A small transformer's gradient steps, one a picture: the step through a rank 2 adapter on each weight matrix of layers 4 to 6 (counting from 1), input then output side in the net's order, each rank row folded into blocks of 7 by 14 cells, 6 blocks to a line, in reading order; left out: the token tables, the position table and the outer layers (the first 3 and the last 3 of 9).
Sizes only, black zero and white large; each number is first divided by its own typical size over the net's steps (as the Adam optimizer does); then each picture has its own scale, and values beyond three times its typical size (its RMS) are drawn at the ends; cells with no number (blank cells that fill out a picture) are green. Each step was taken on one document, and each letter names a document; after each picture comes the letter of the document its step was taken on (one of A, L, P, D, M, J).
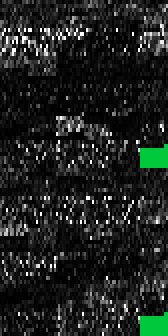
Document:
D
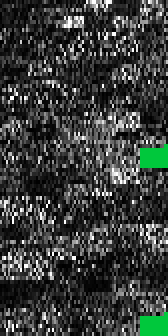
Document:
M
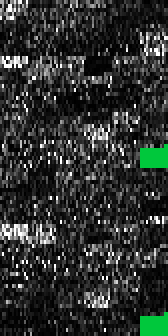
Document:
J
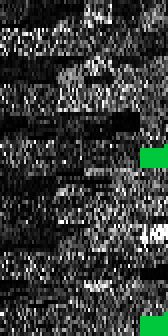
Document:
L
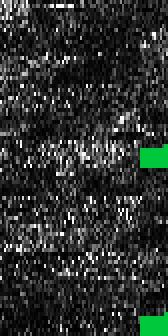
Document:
J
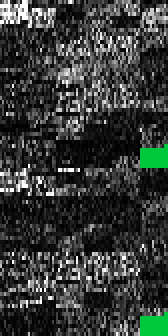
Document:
L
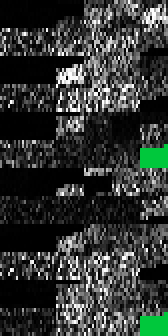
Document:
L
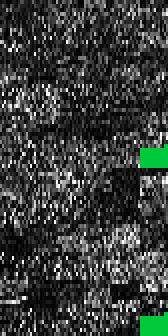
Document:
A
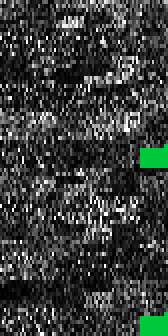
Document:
M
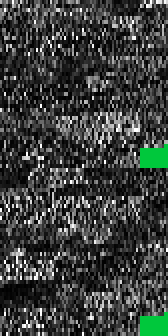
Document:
M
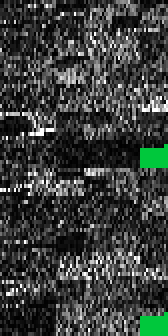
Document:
L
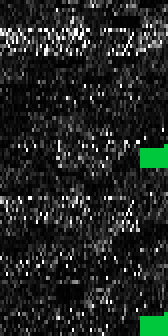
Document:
D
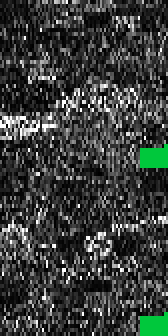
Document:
M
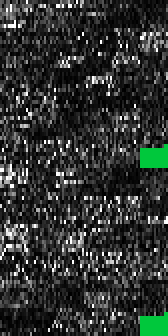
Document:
J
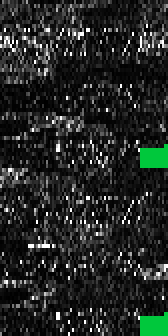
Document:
D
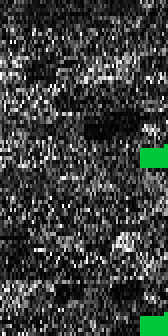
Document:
A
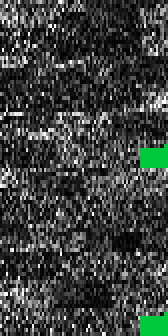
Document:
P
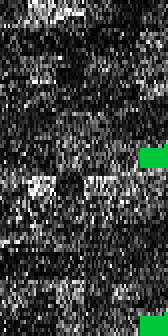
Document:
P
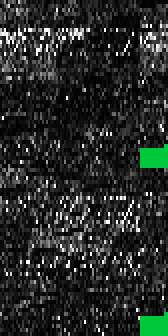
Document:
D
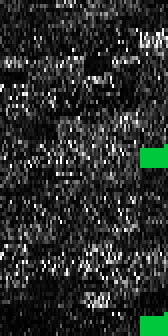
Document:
J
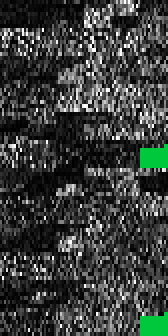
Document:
L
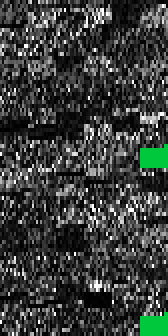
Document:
L
